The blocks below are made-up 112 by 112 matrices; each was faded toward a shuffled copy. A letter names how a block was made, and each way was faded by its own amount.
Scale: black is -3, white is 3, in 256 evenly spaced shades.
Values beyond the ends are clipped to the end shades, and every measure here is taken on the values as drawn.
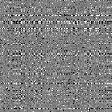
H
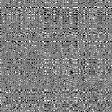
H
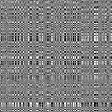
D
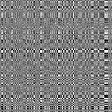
D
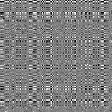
D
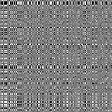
D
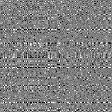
H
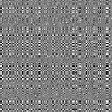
D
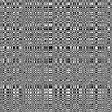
D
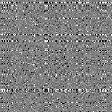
H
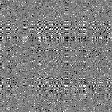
H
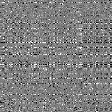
H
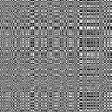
D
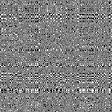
H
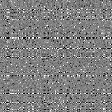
H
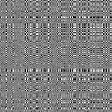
D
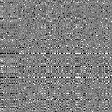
H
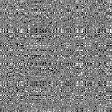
H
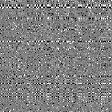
H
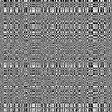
D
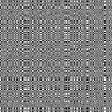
D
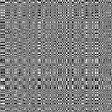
D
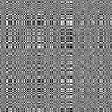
D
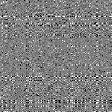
H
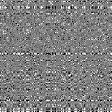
H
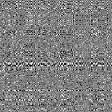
H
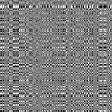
D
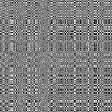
D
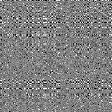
H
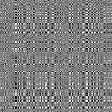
D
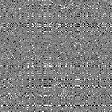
H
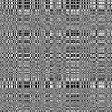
D
